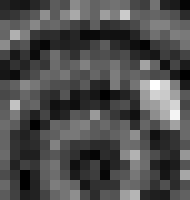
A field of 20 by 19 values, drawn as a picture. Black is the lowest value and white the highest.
Overall the values sit about 30% of the way up the scale. Concentric rings centre on the bottom middle. An odd patch, higher than its surroundings, sits in the middle right. The middle right is the roughest part. The middle right is the ninth with the highest average. No single row or column stands out from its neighbours.
